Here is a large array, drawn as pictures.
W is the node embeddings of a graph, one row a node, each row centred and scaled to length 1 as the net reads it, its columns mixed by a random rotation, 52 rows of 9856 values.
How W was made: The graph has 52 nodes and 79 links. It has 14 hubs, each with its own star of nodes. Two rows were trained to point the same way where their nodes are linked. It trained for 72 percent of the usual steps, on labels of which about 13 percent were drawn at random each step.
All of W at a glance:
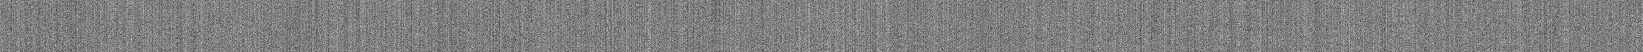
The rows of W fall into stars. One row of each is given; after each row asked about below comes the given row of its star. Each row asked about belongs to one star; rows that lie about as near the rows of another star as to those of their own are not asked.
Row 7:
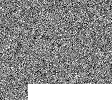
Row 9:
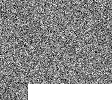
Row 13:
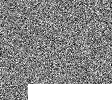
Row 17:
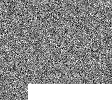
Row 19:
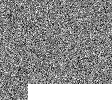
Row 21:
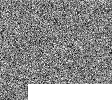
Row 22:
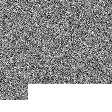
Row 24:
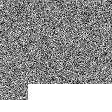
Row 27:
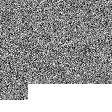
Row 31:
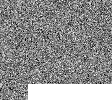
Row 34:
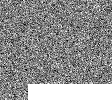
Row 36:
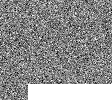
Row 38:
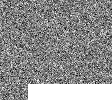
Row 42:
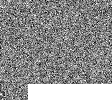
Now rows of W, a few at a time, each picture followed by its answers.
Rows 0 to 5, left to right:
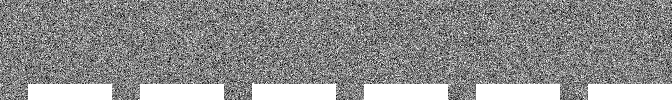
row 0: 34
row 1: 13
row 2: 9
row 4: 21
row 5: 17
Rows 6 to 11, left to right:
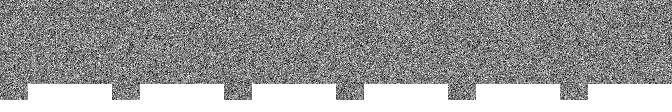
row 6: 42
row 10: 13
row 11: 24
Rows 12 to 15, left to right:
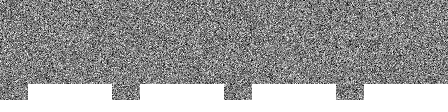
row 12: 34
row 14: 19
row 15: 38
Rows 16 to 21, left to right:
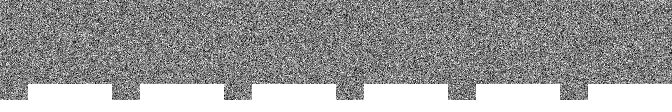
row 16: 34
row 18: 31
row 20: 38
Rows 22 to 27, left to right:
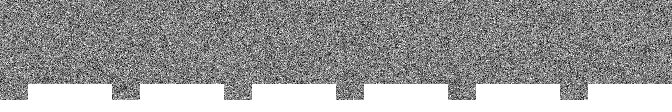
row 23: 27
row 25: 21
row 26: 34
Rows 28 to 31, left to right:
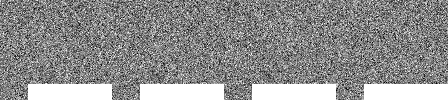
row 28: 7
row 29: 7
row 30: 38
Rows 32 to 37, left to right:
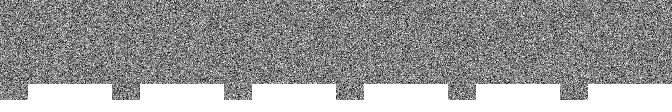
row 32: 22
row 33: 9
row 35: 42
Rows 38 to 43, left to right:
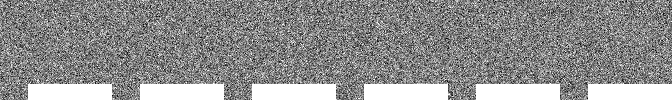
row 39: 36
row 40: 13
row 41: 36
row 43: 27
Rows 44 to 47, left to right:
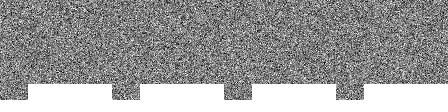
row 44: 24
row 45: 36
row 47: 19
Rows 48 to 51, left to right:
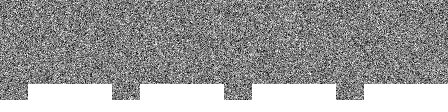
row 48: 22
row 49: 31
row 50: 38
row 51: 24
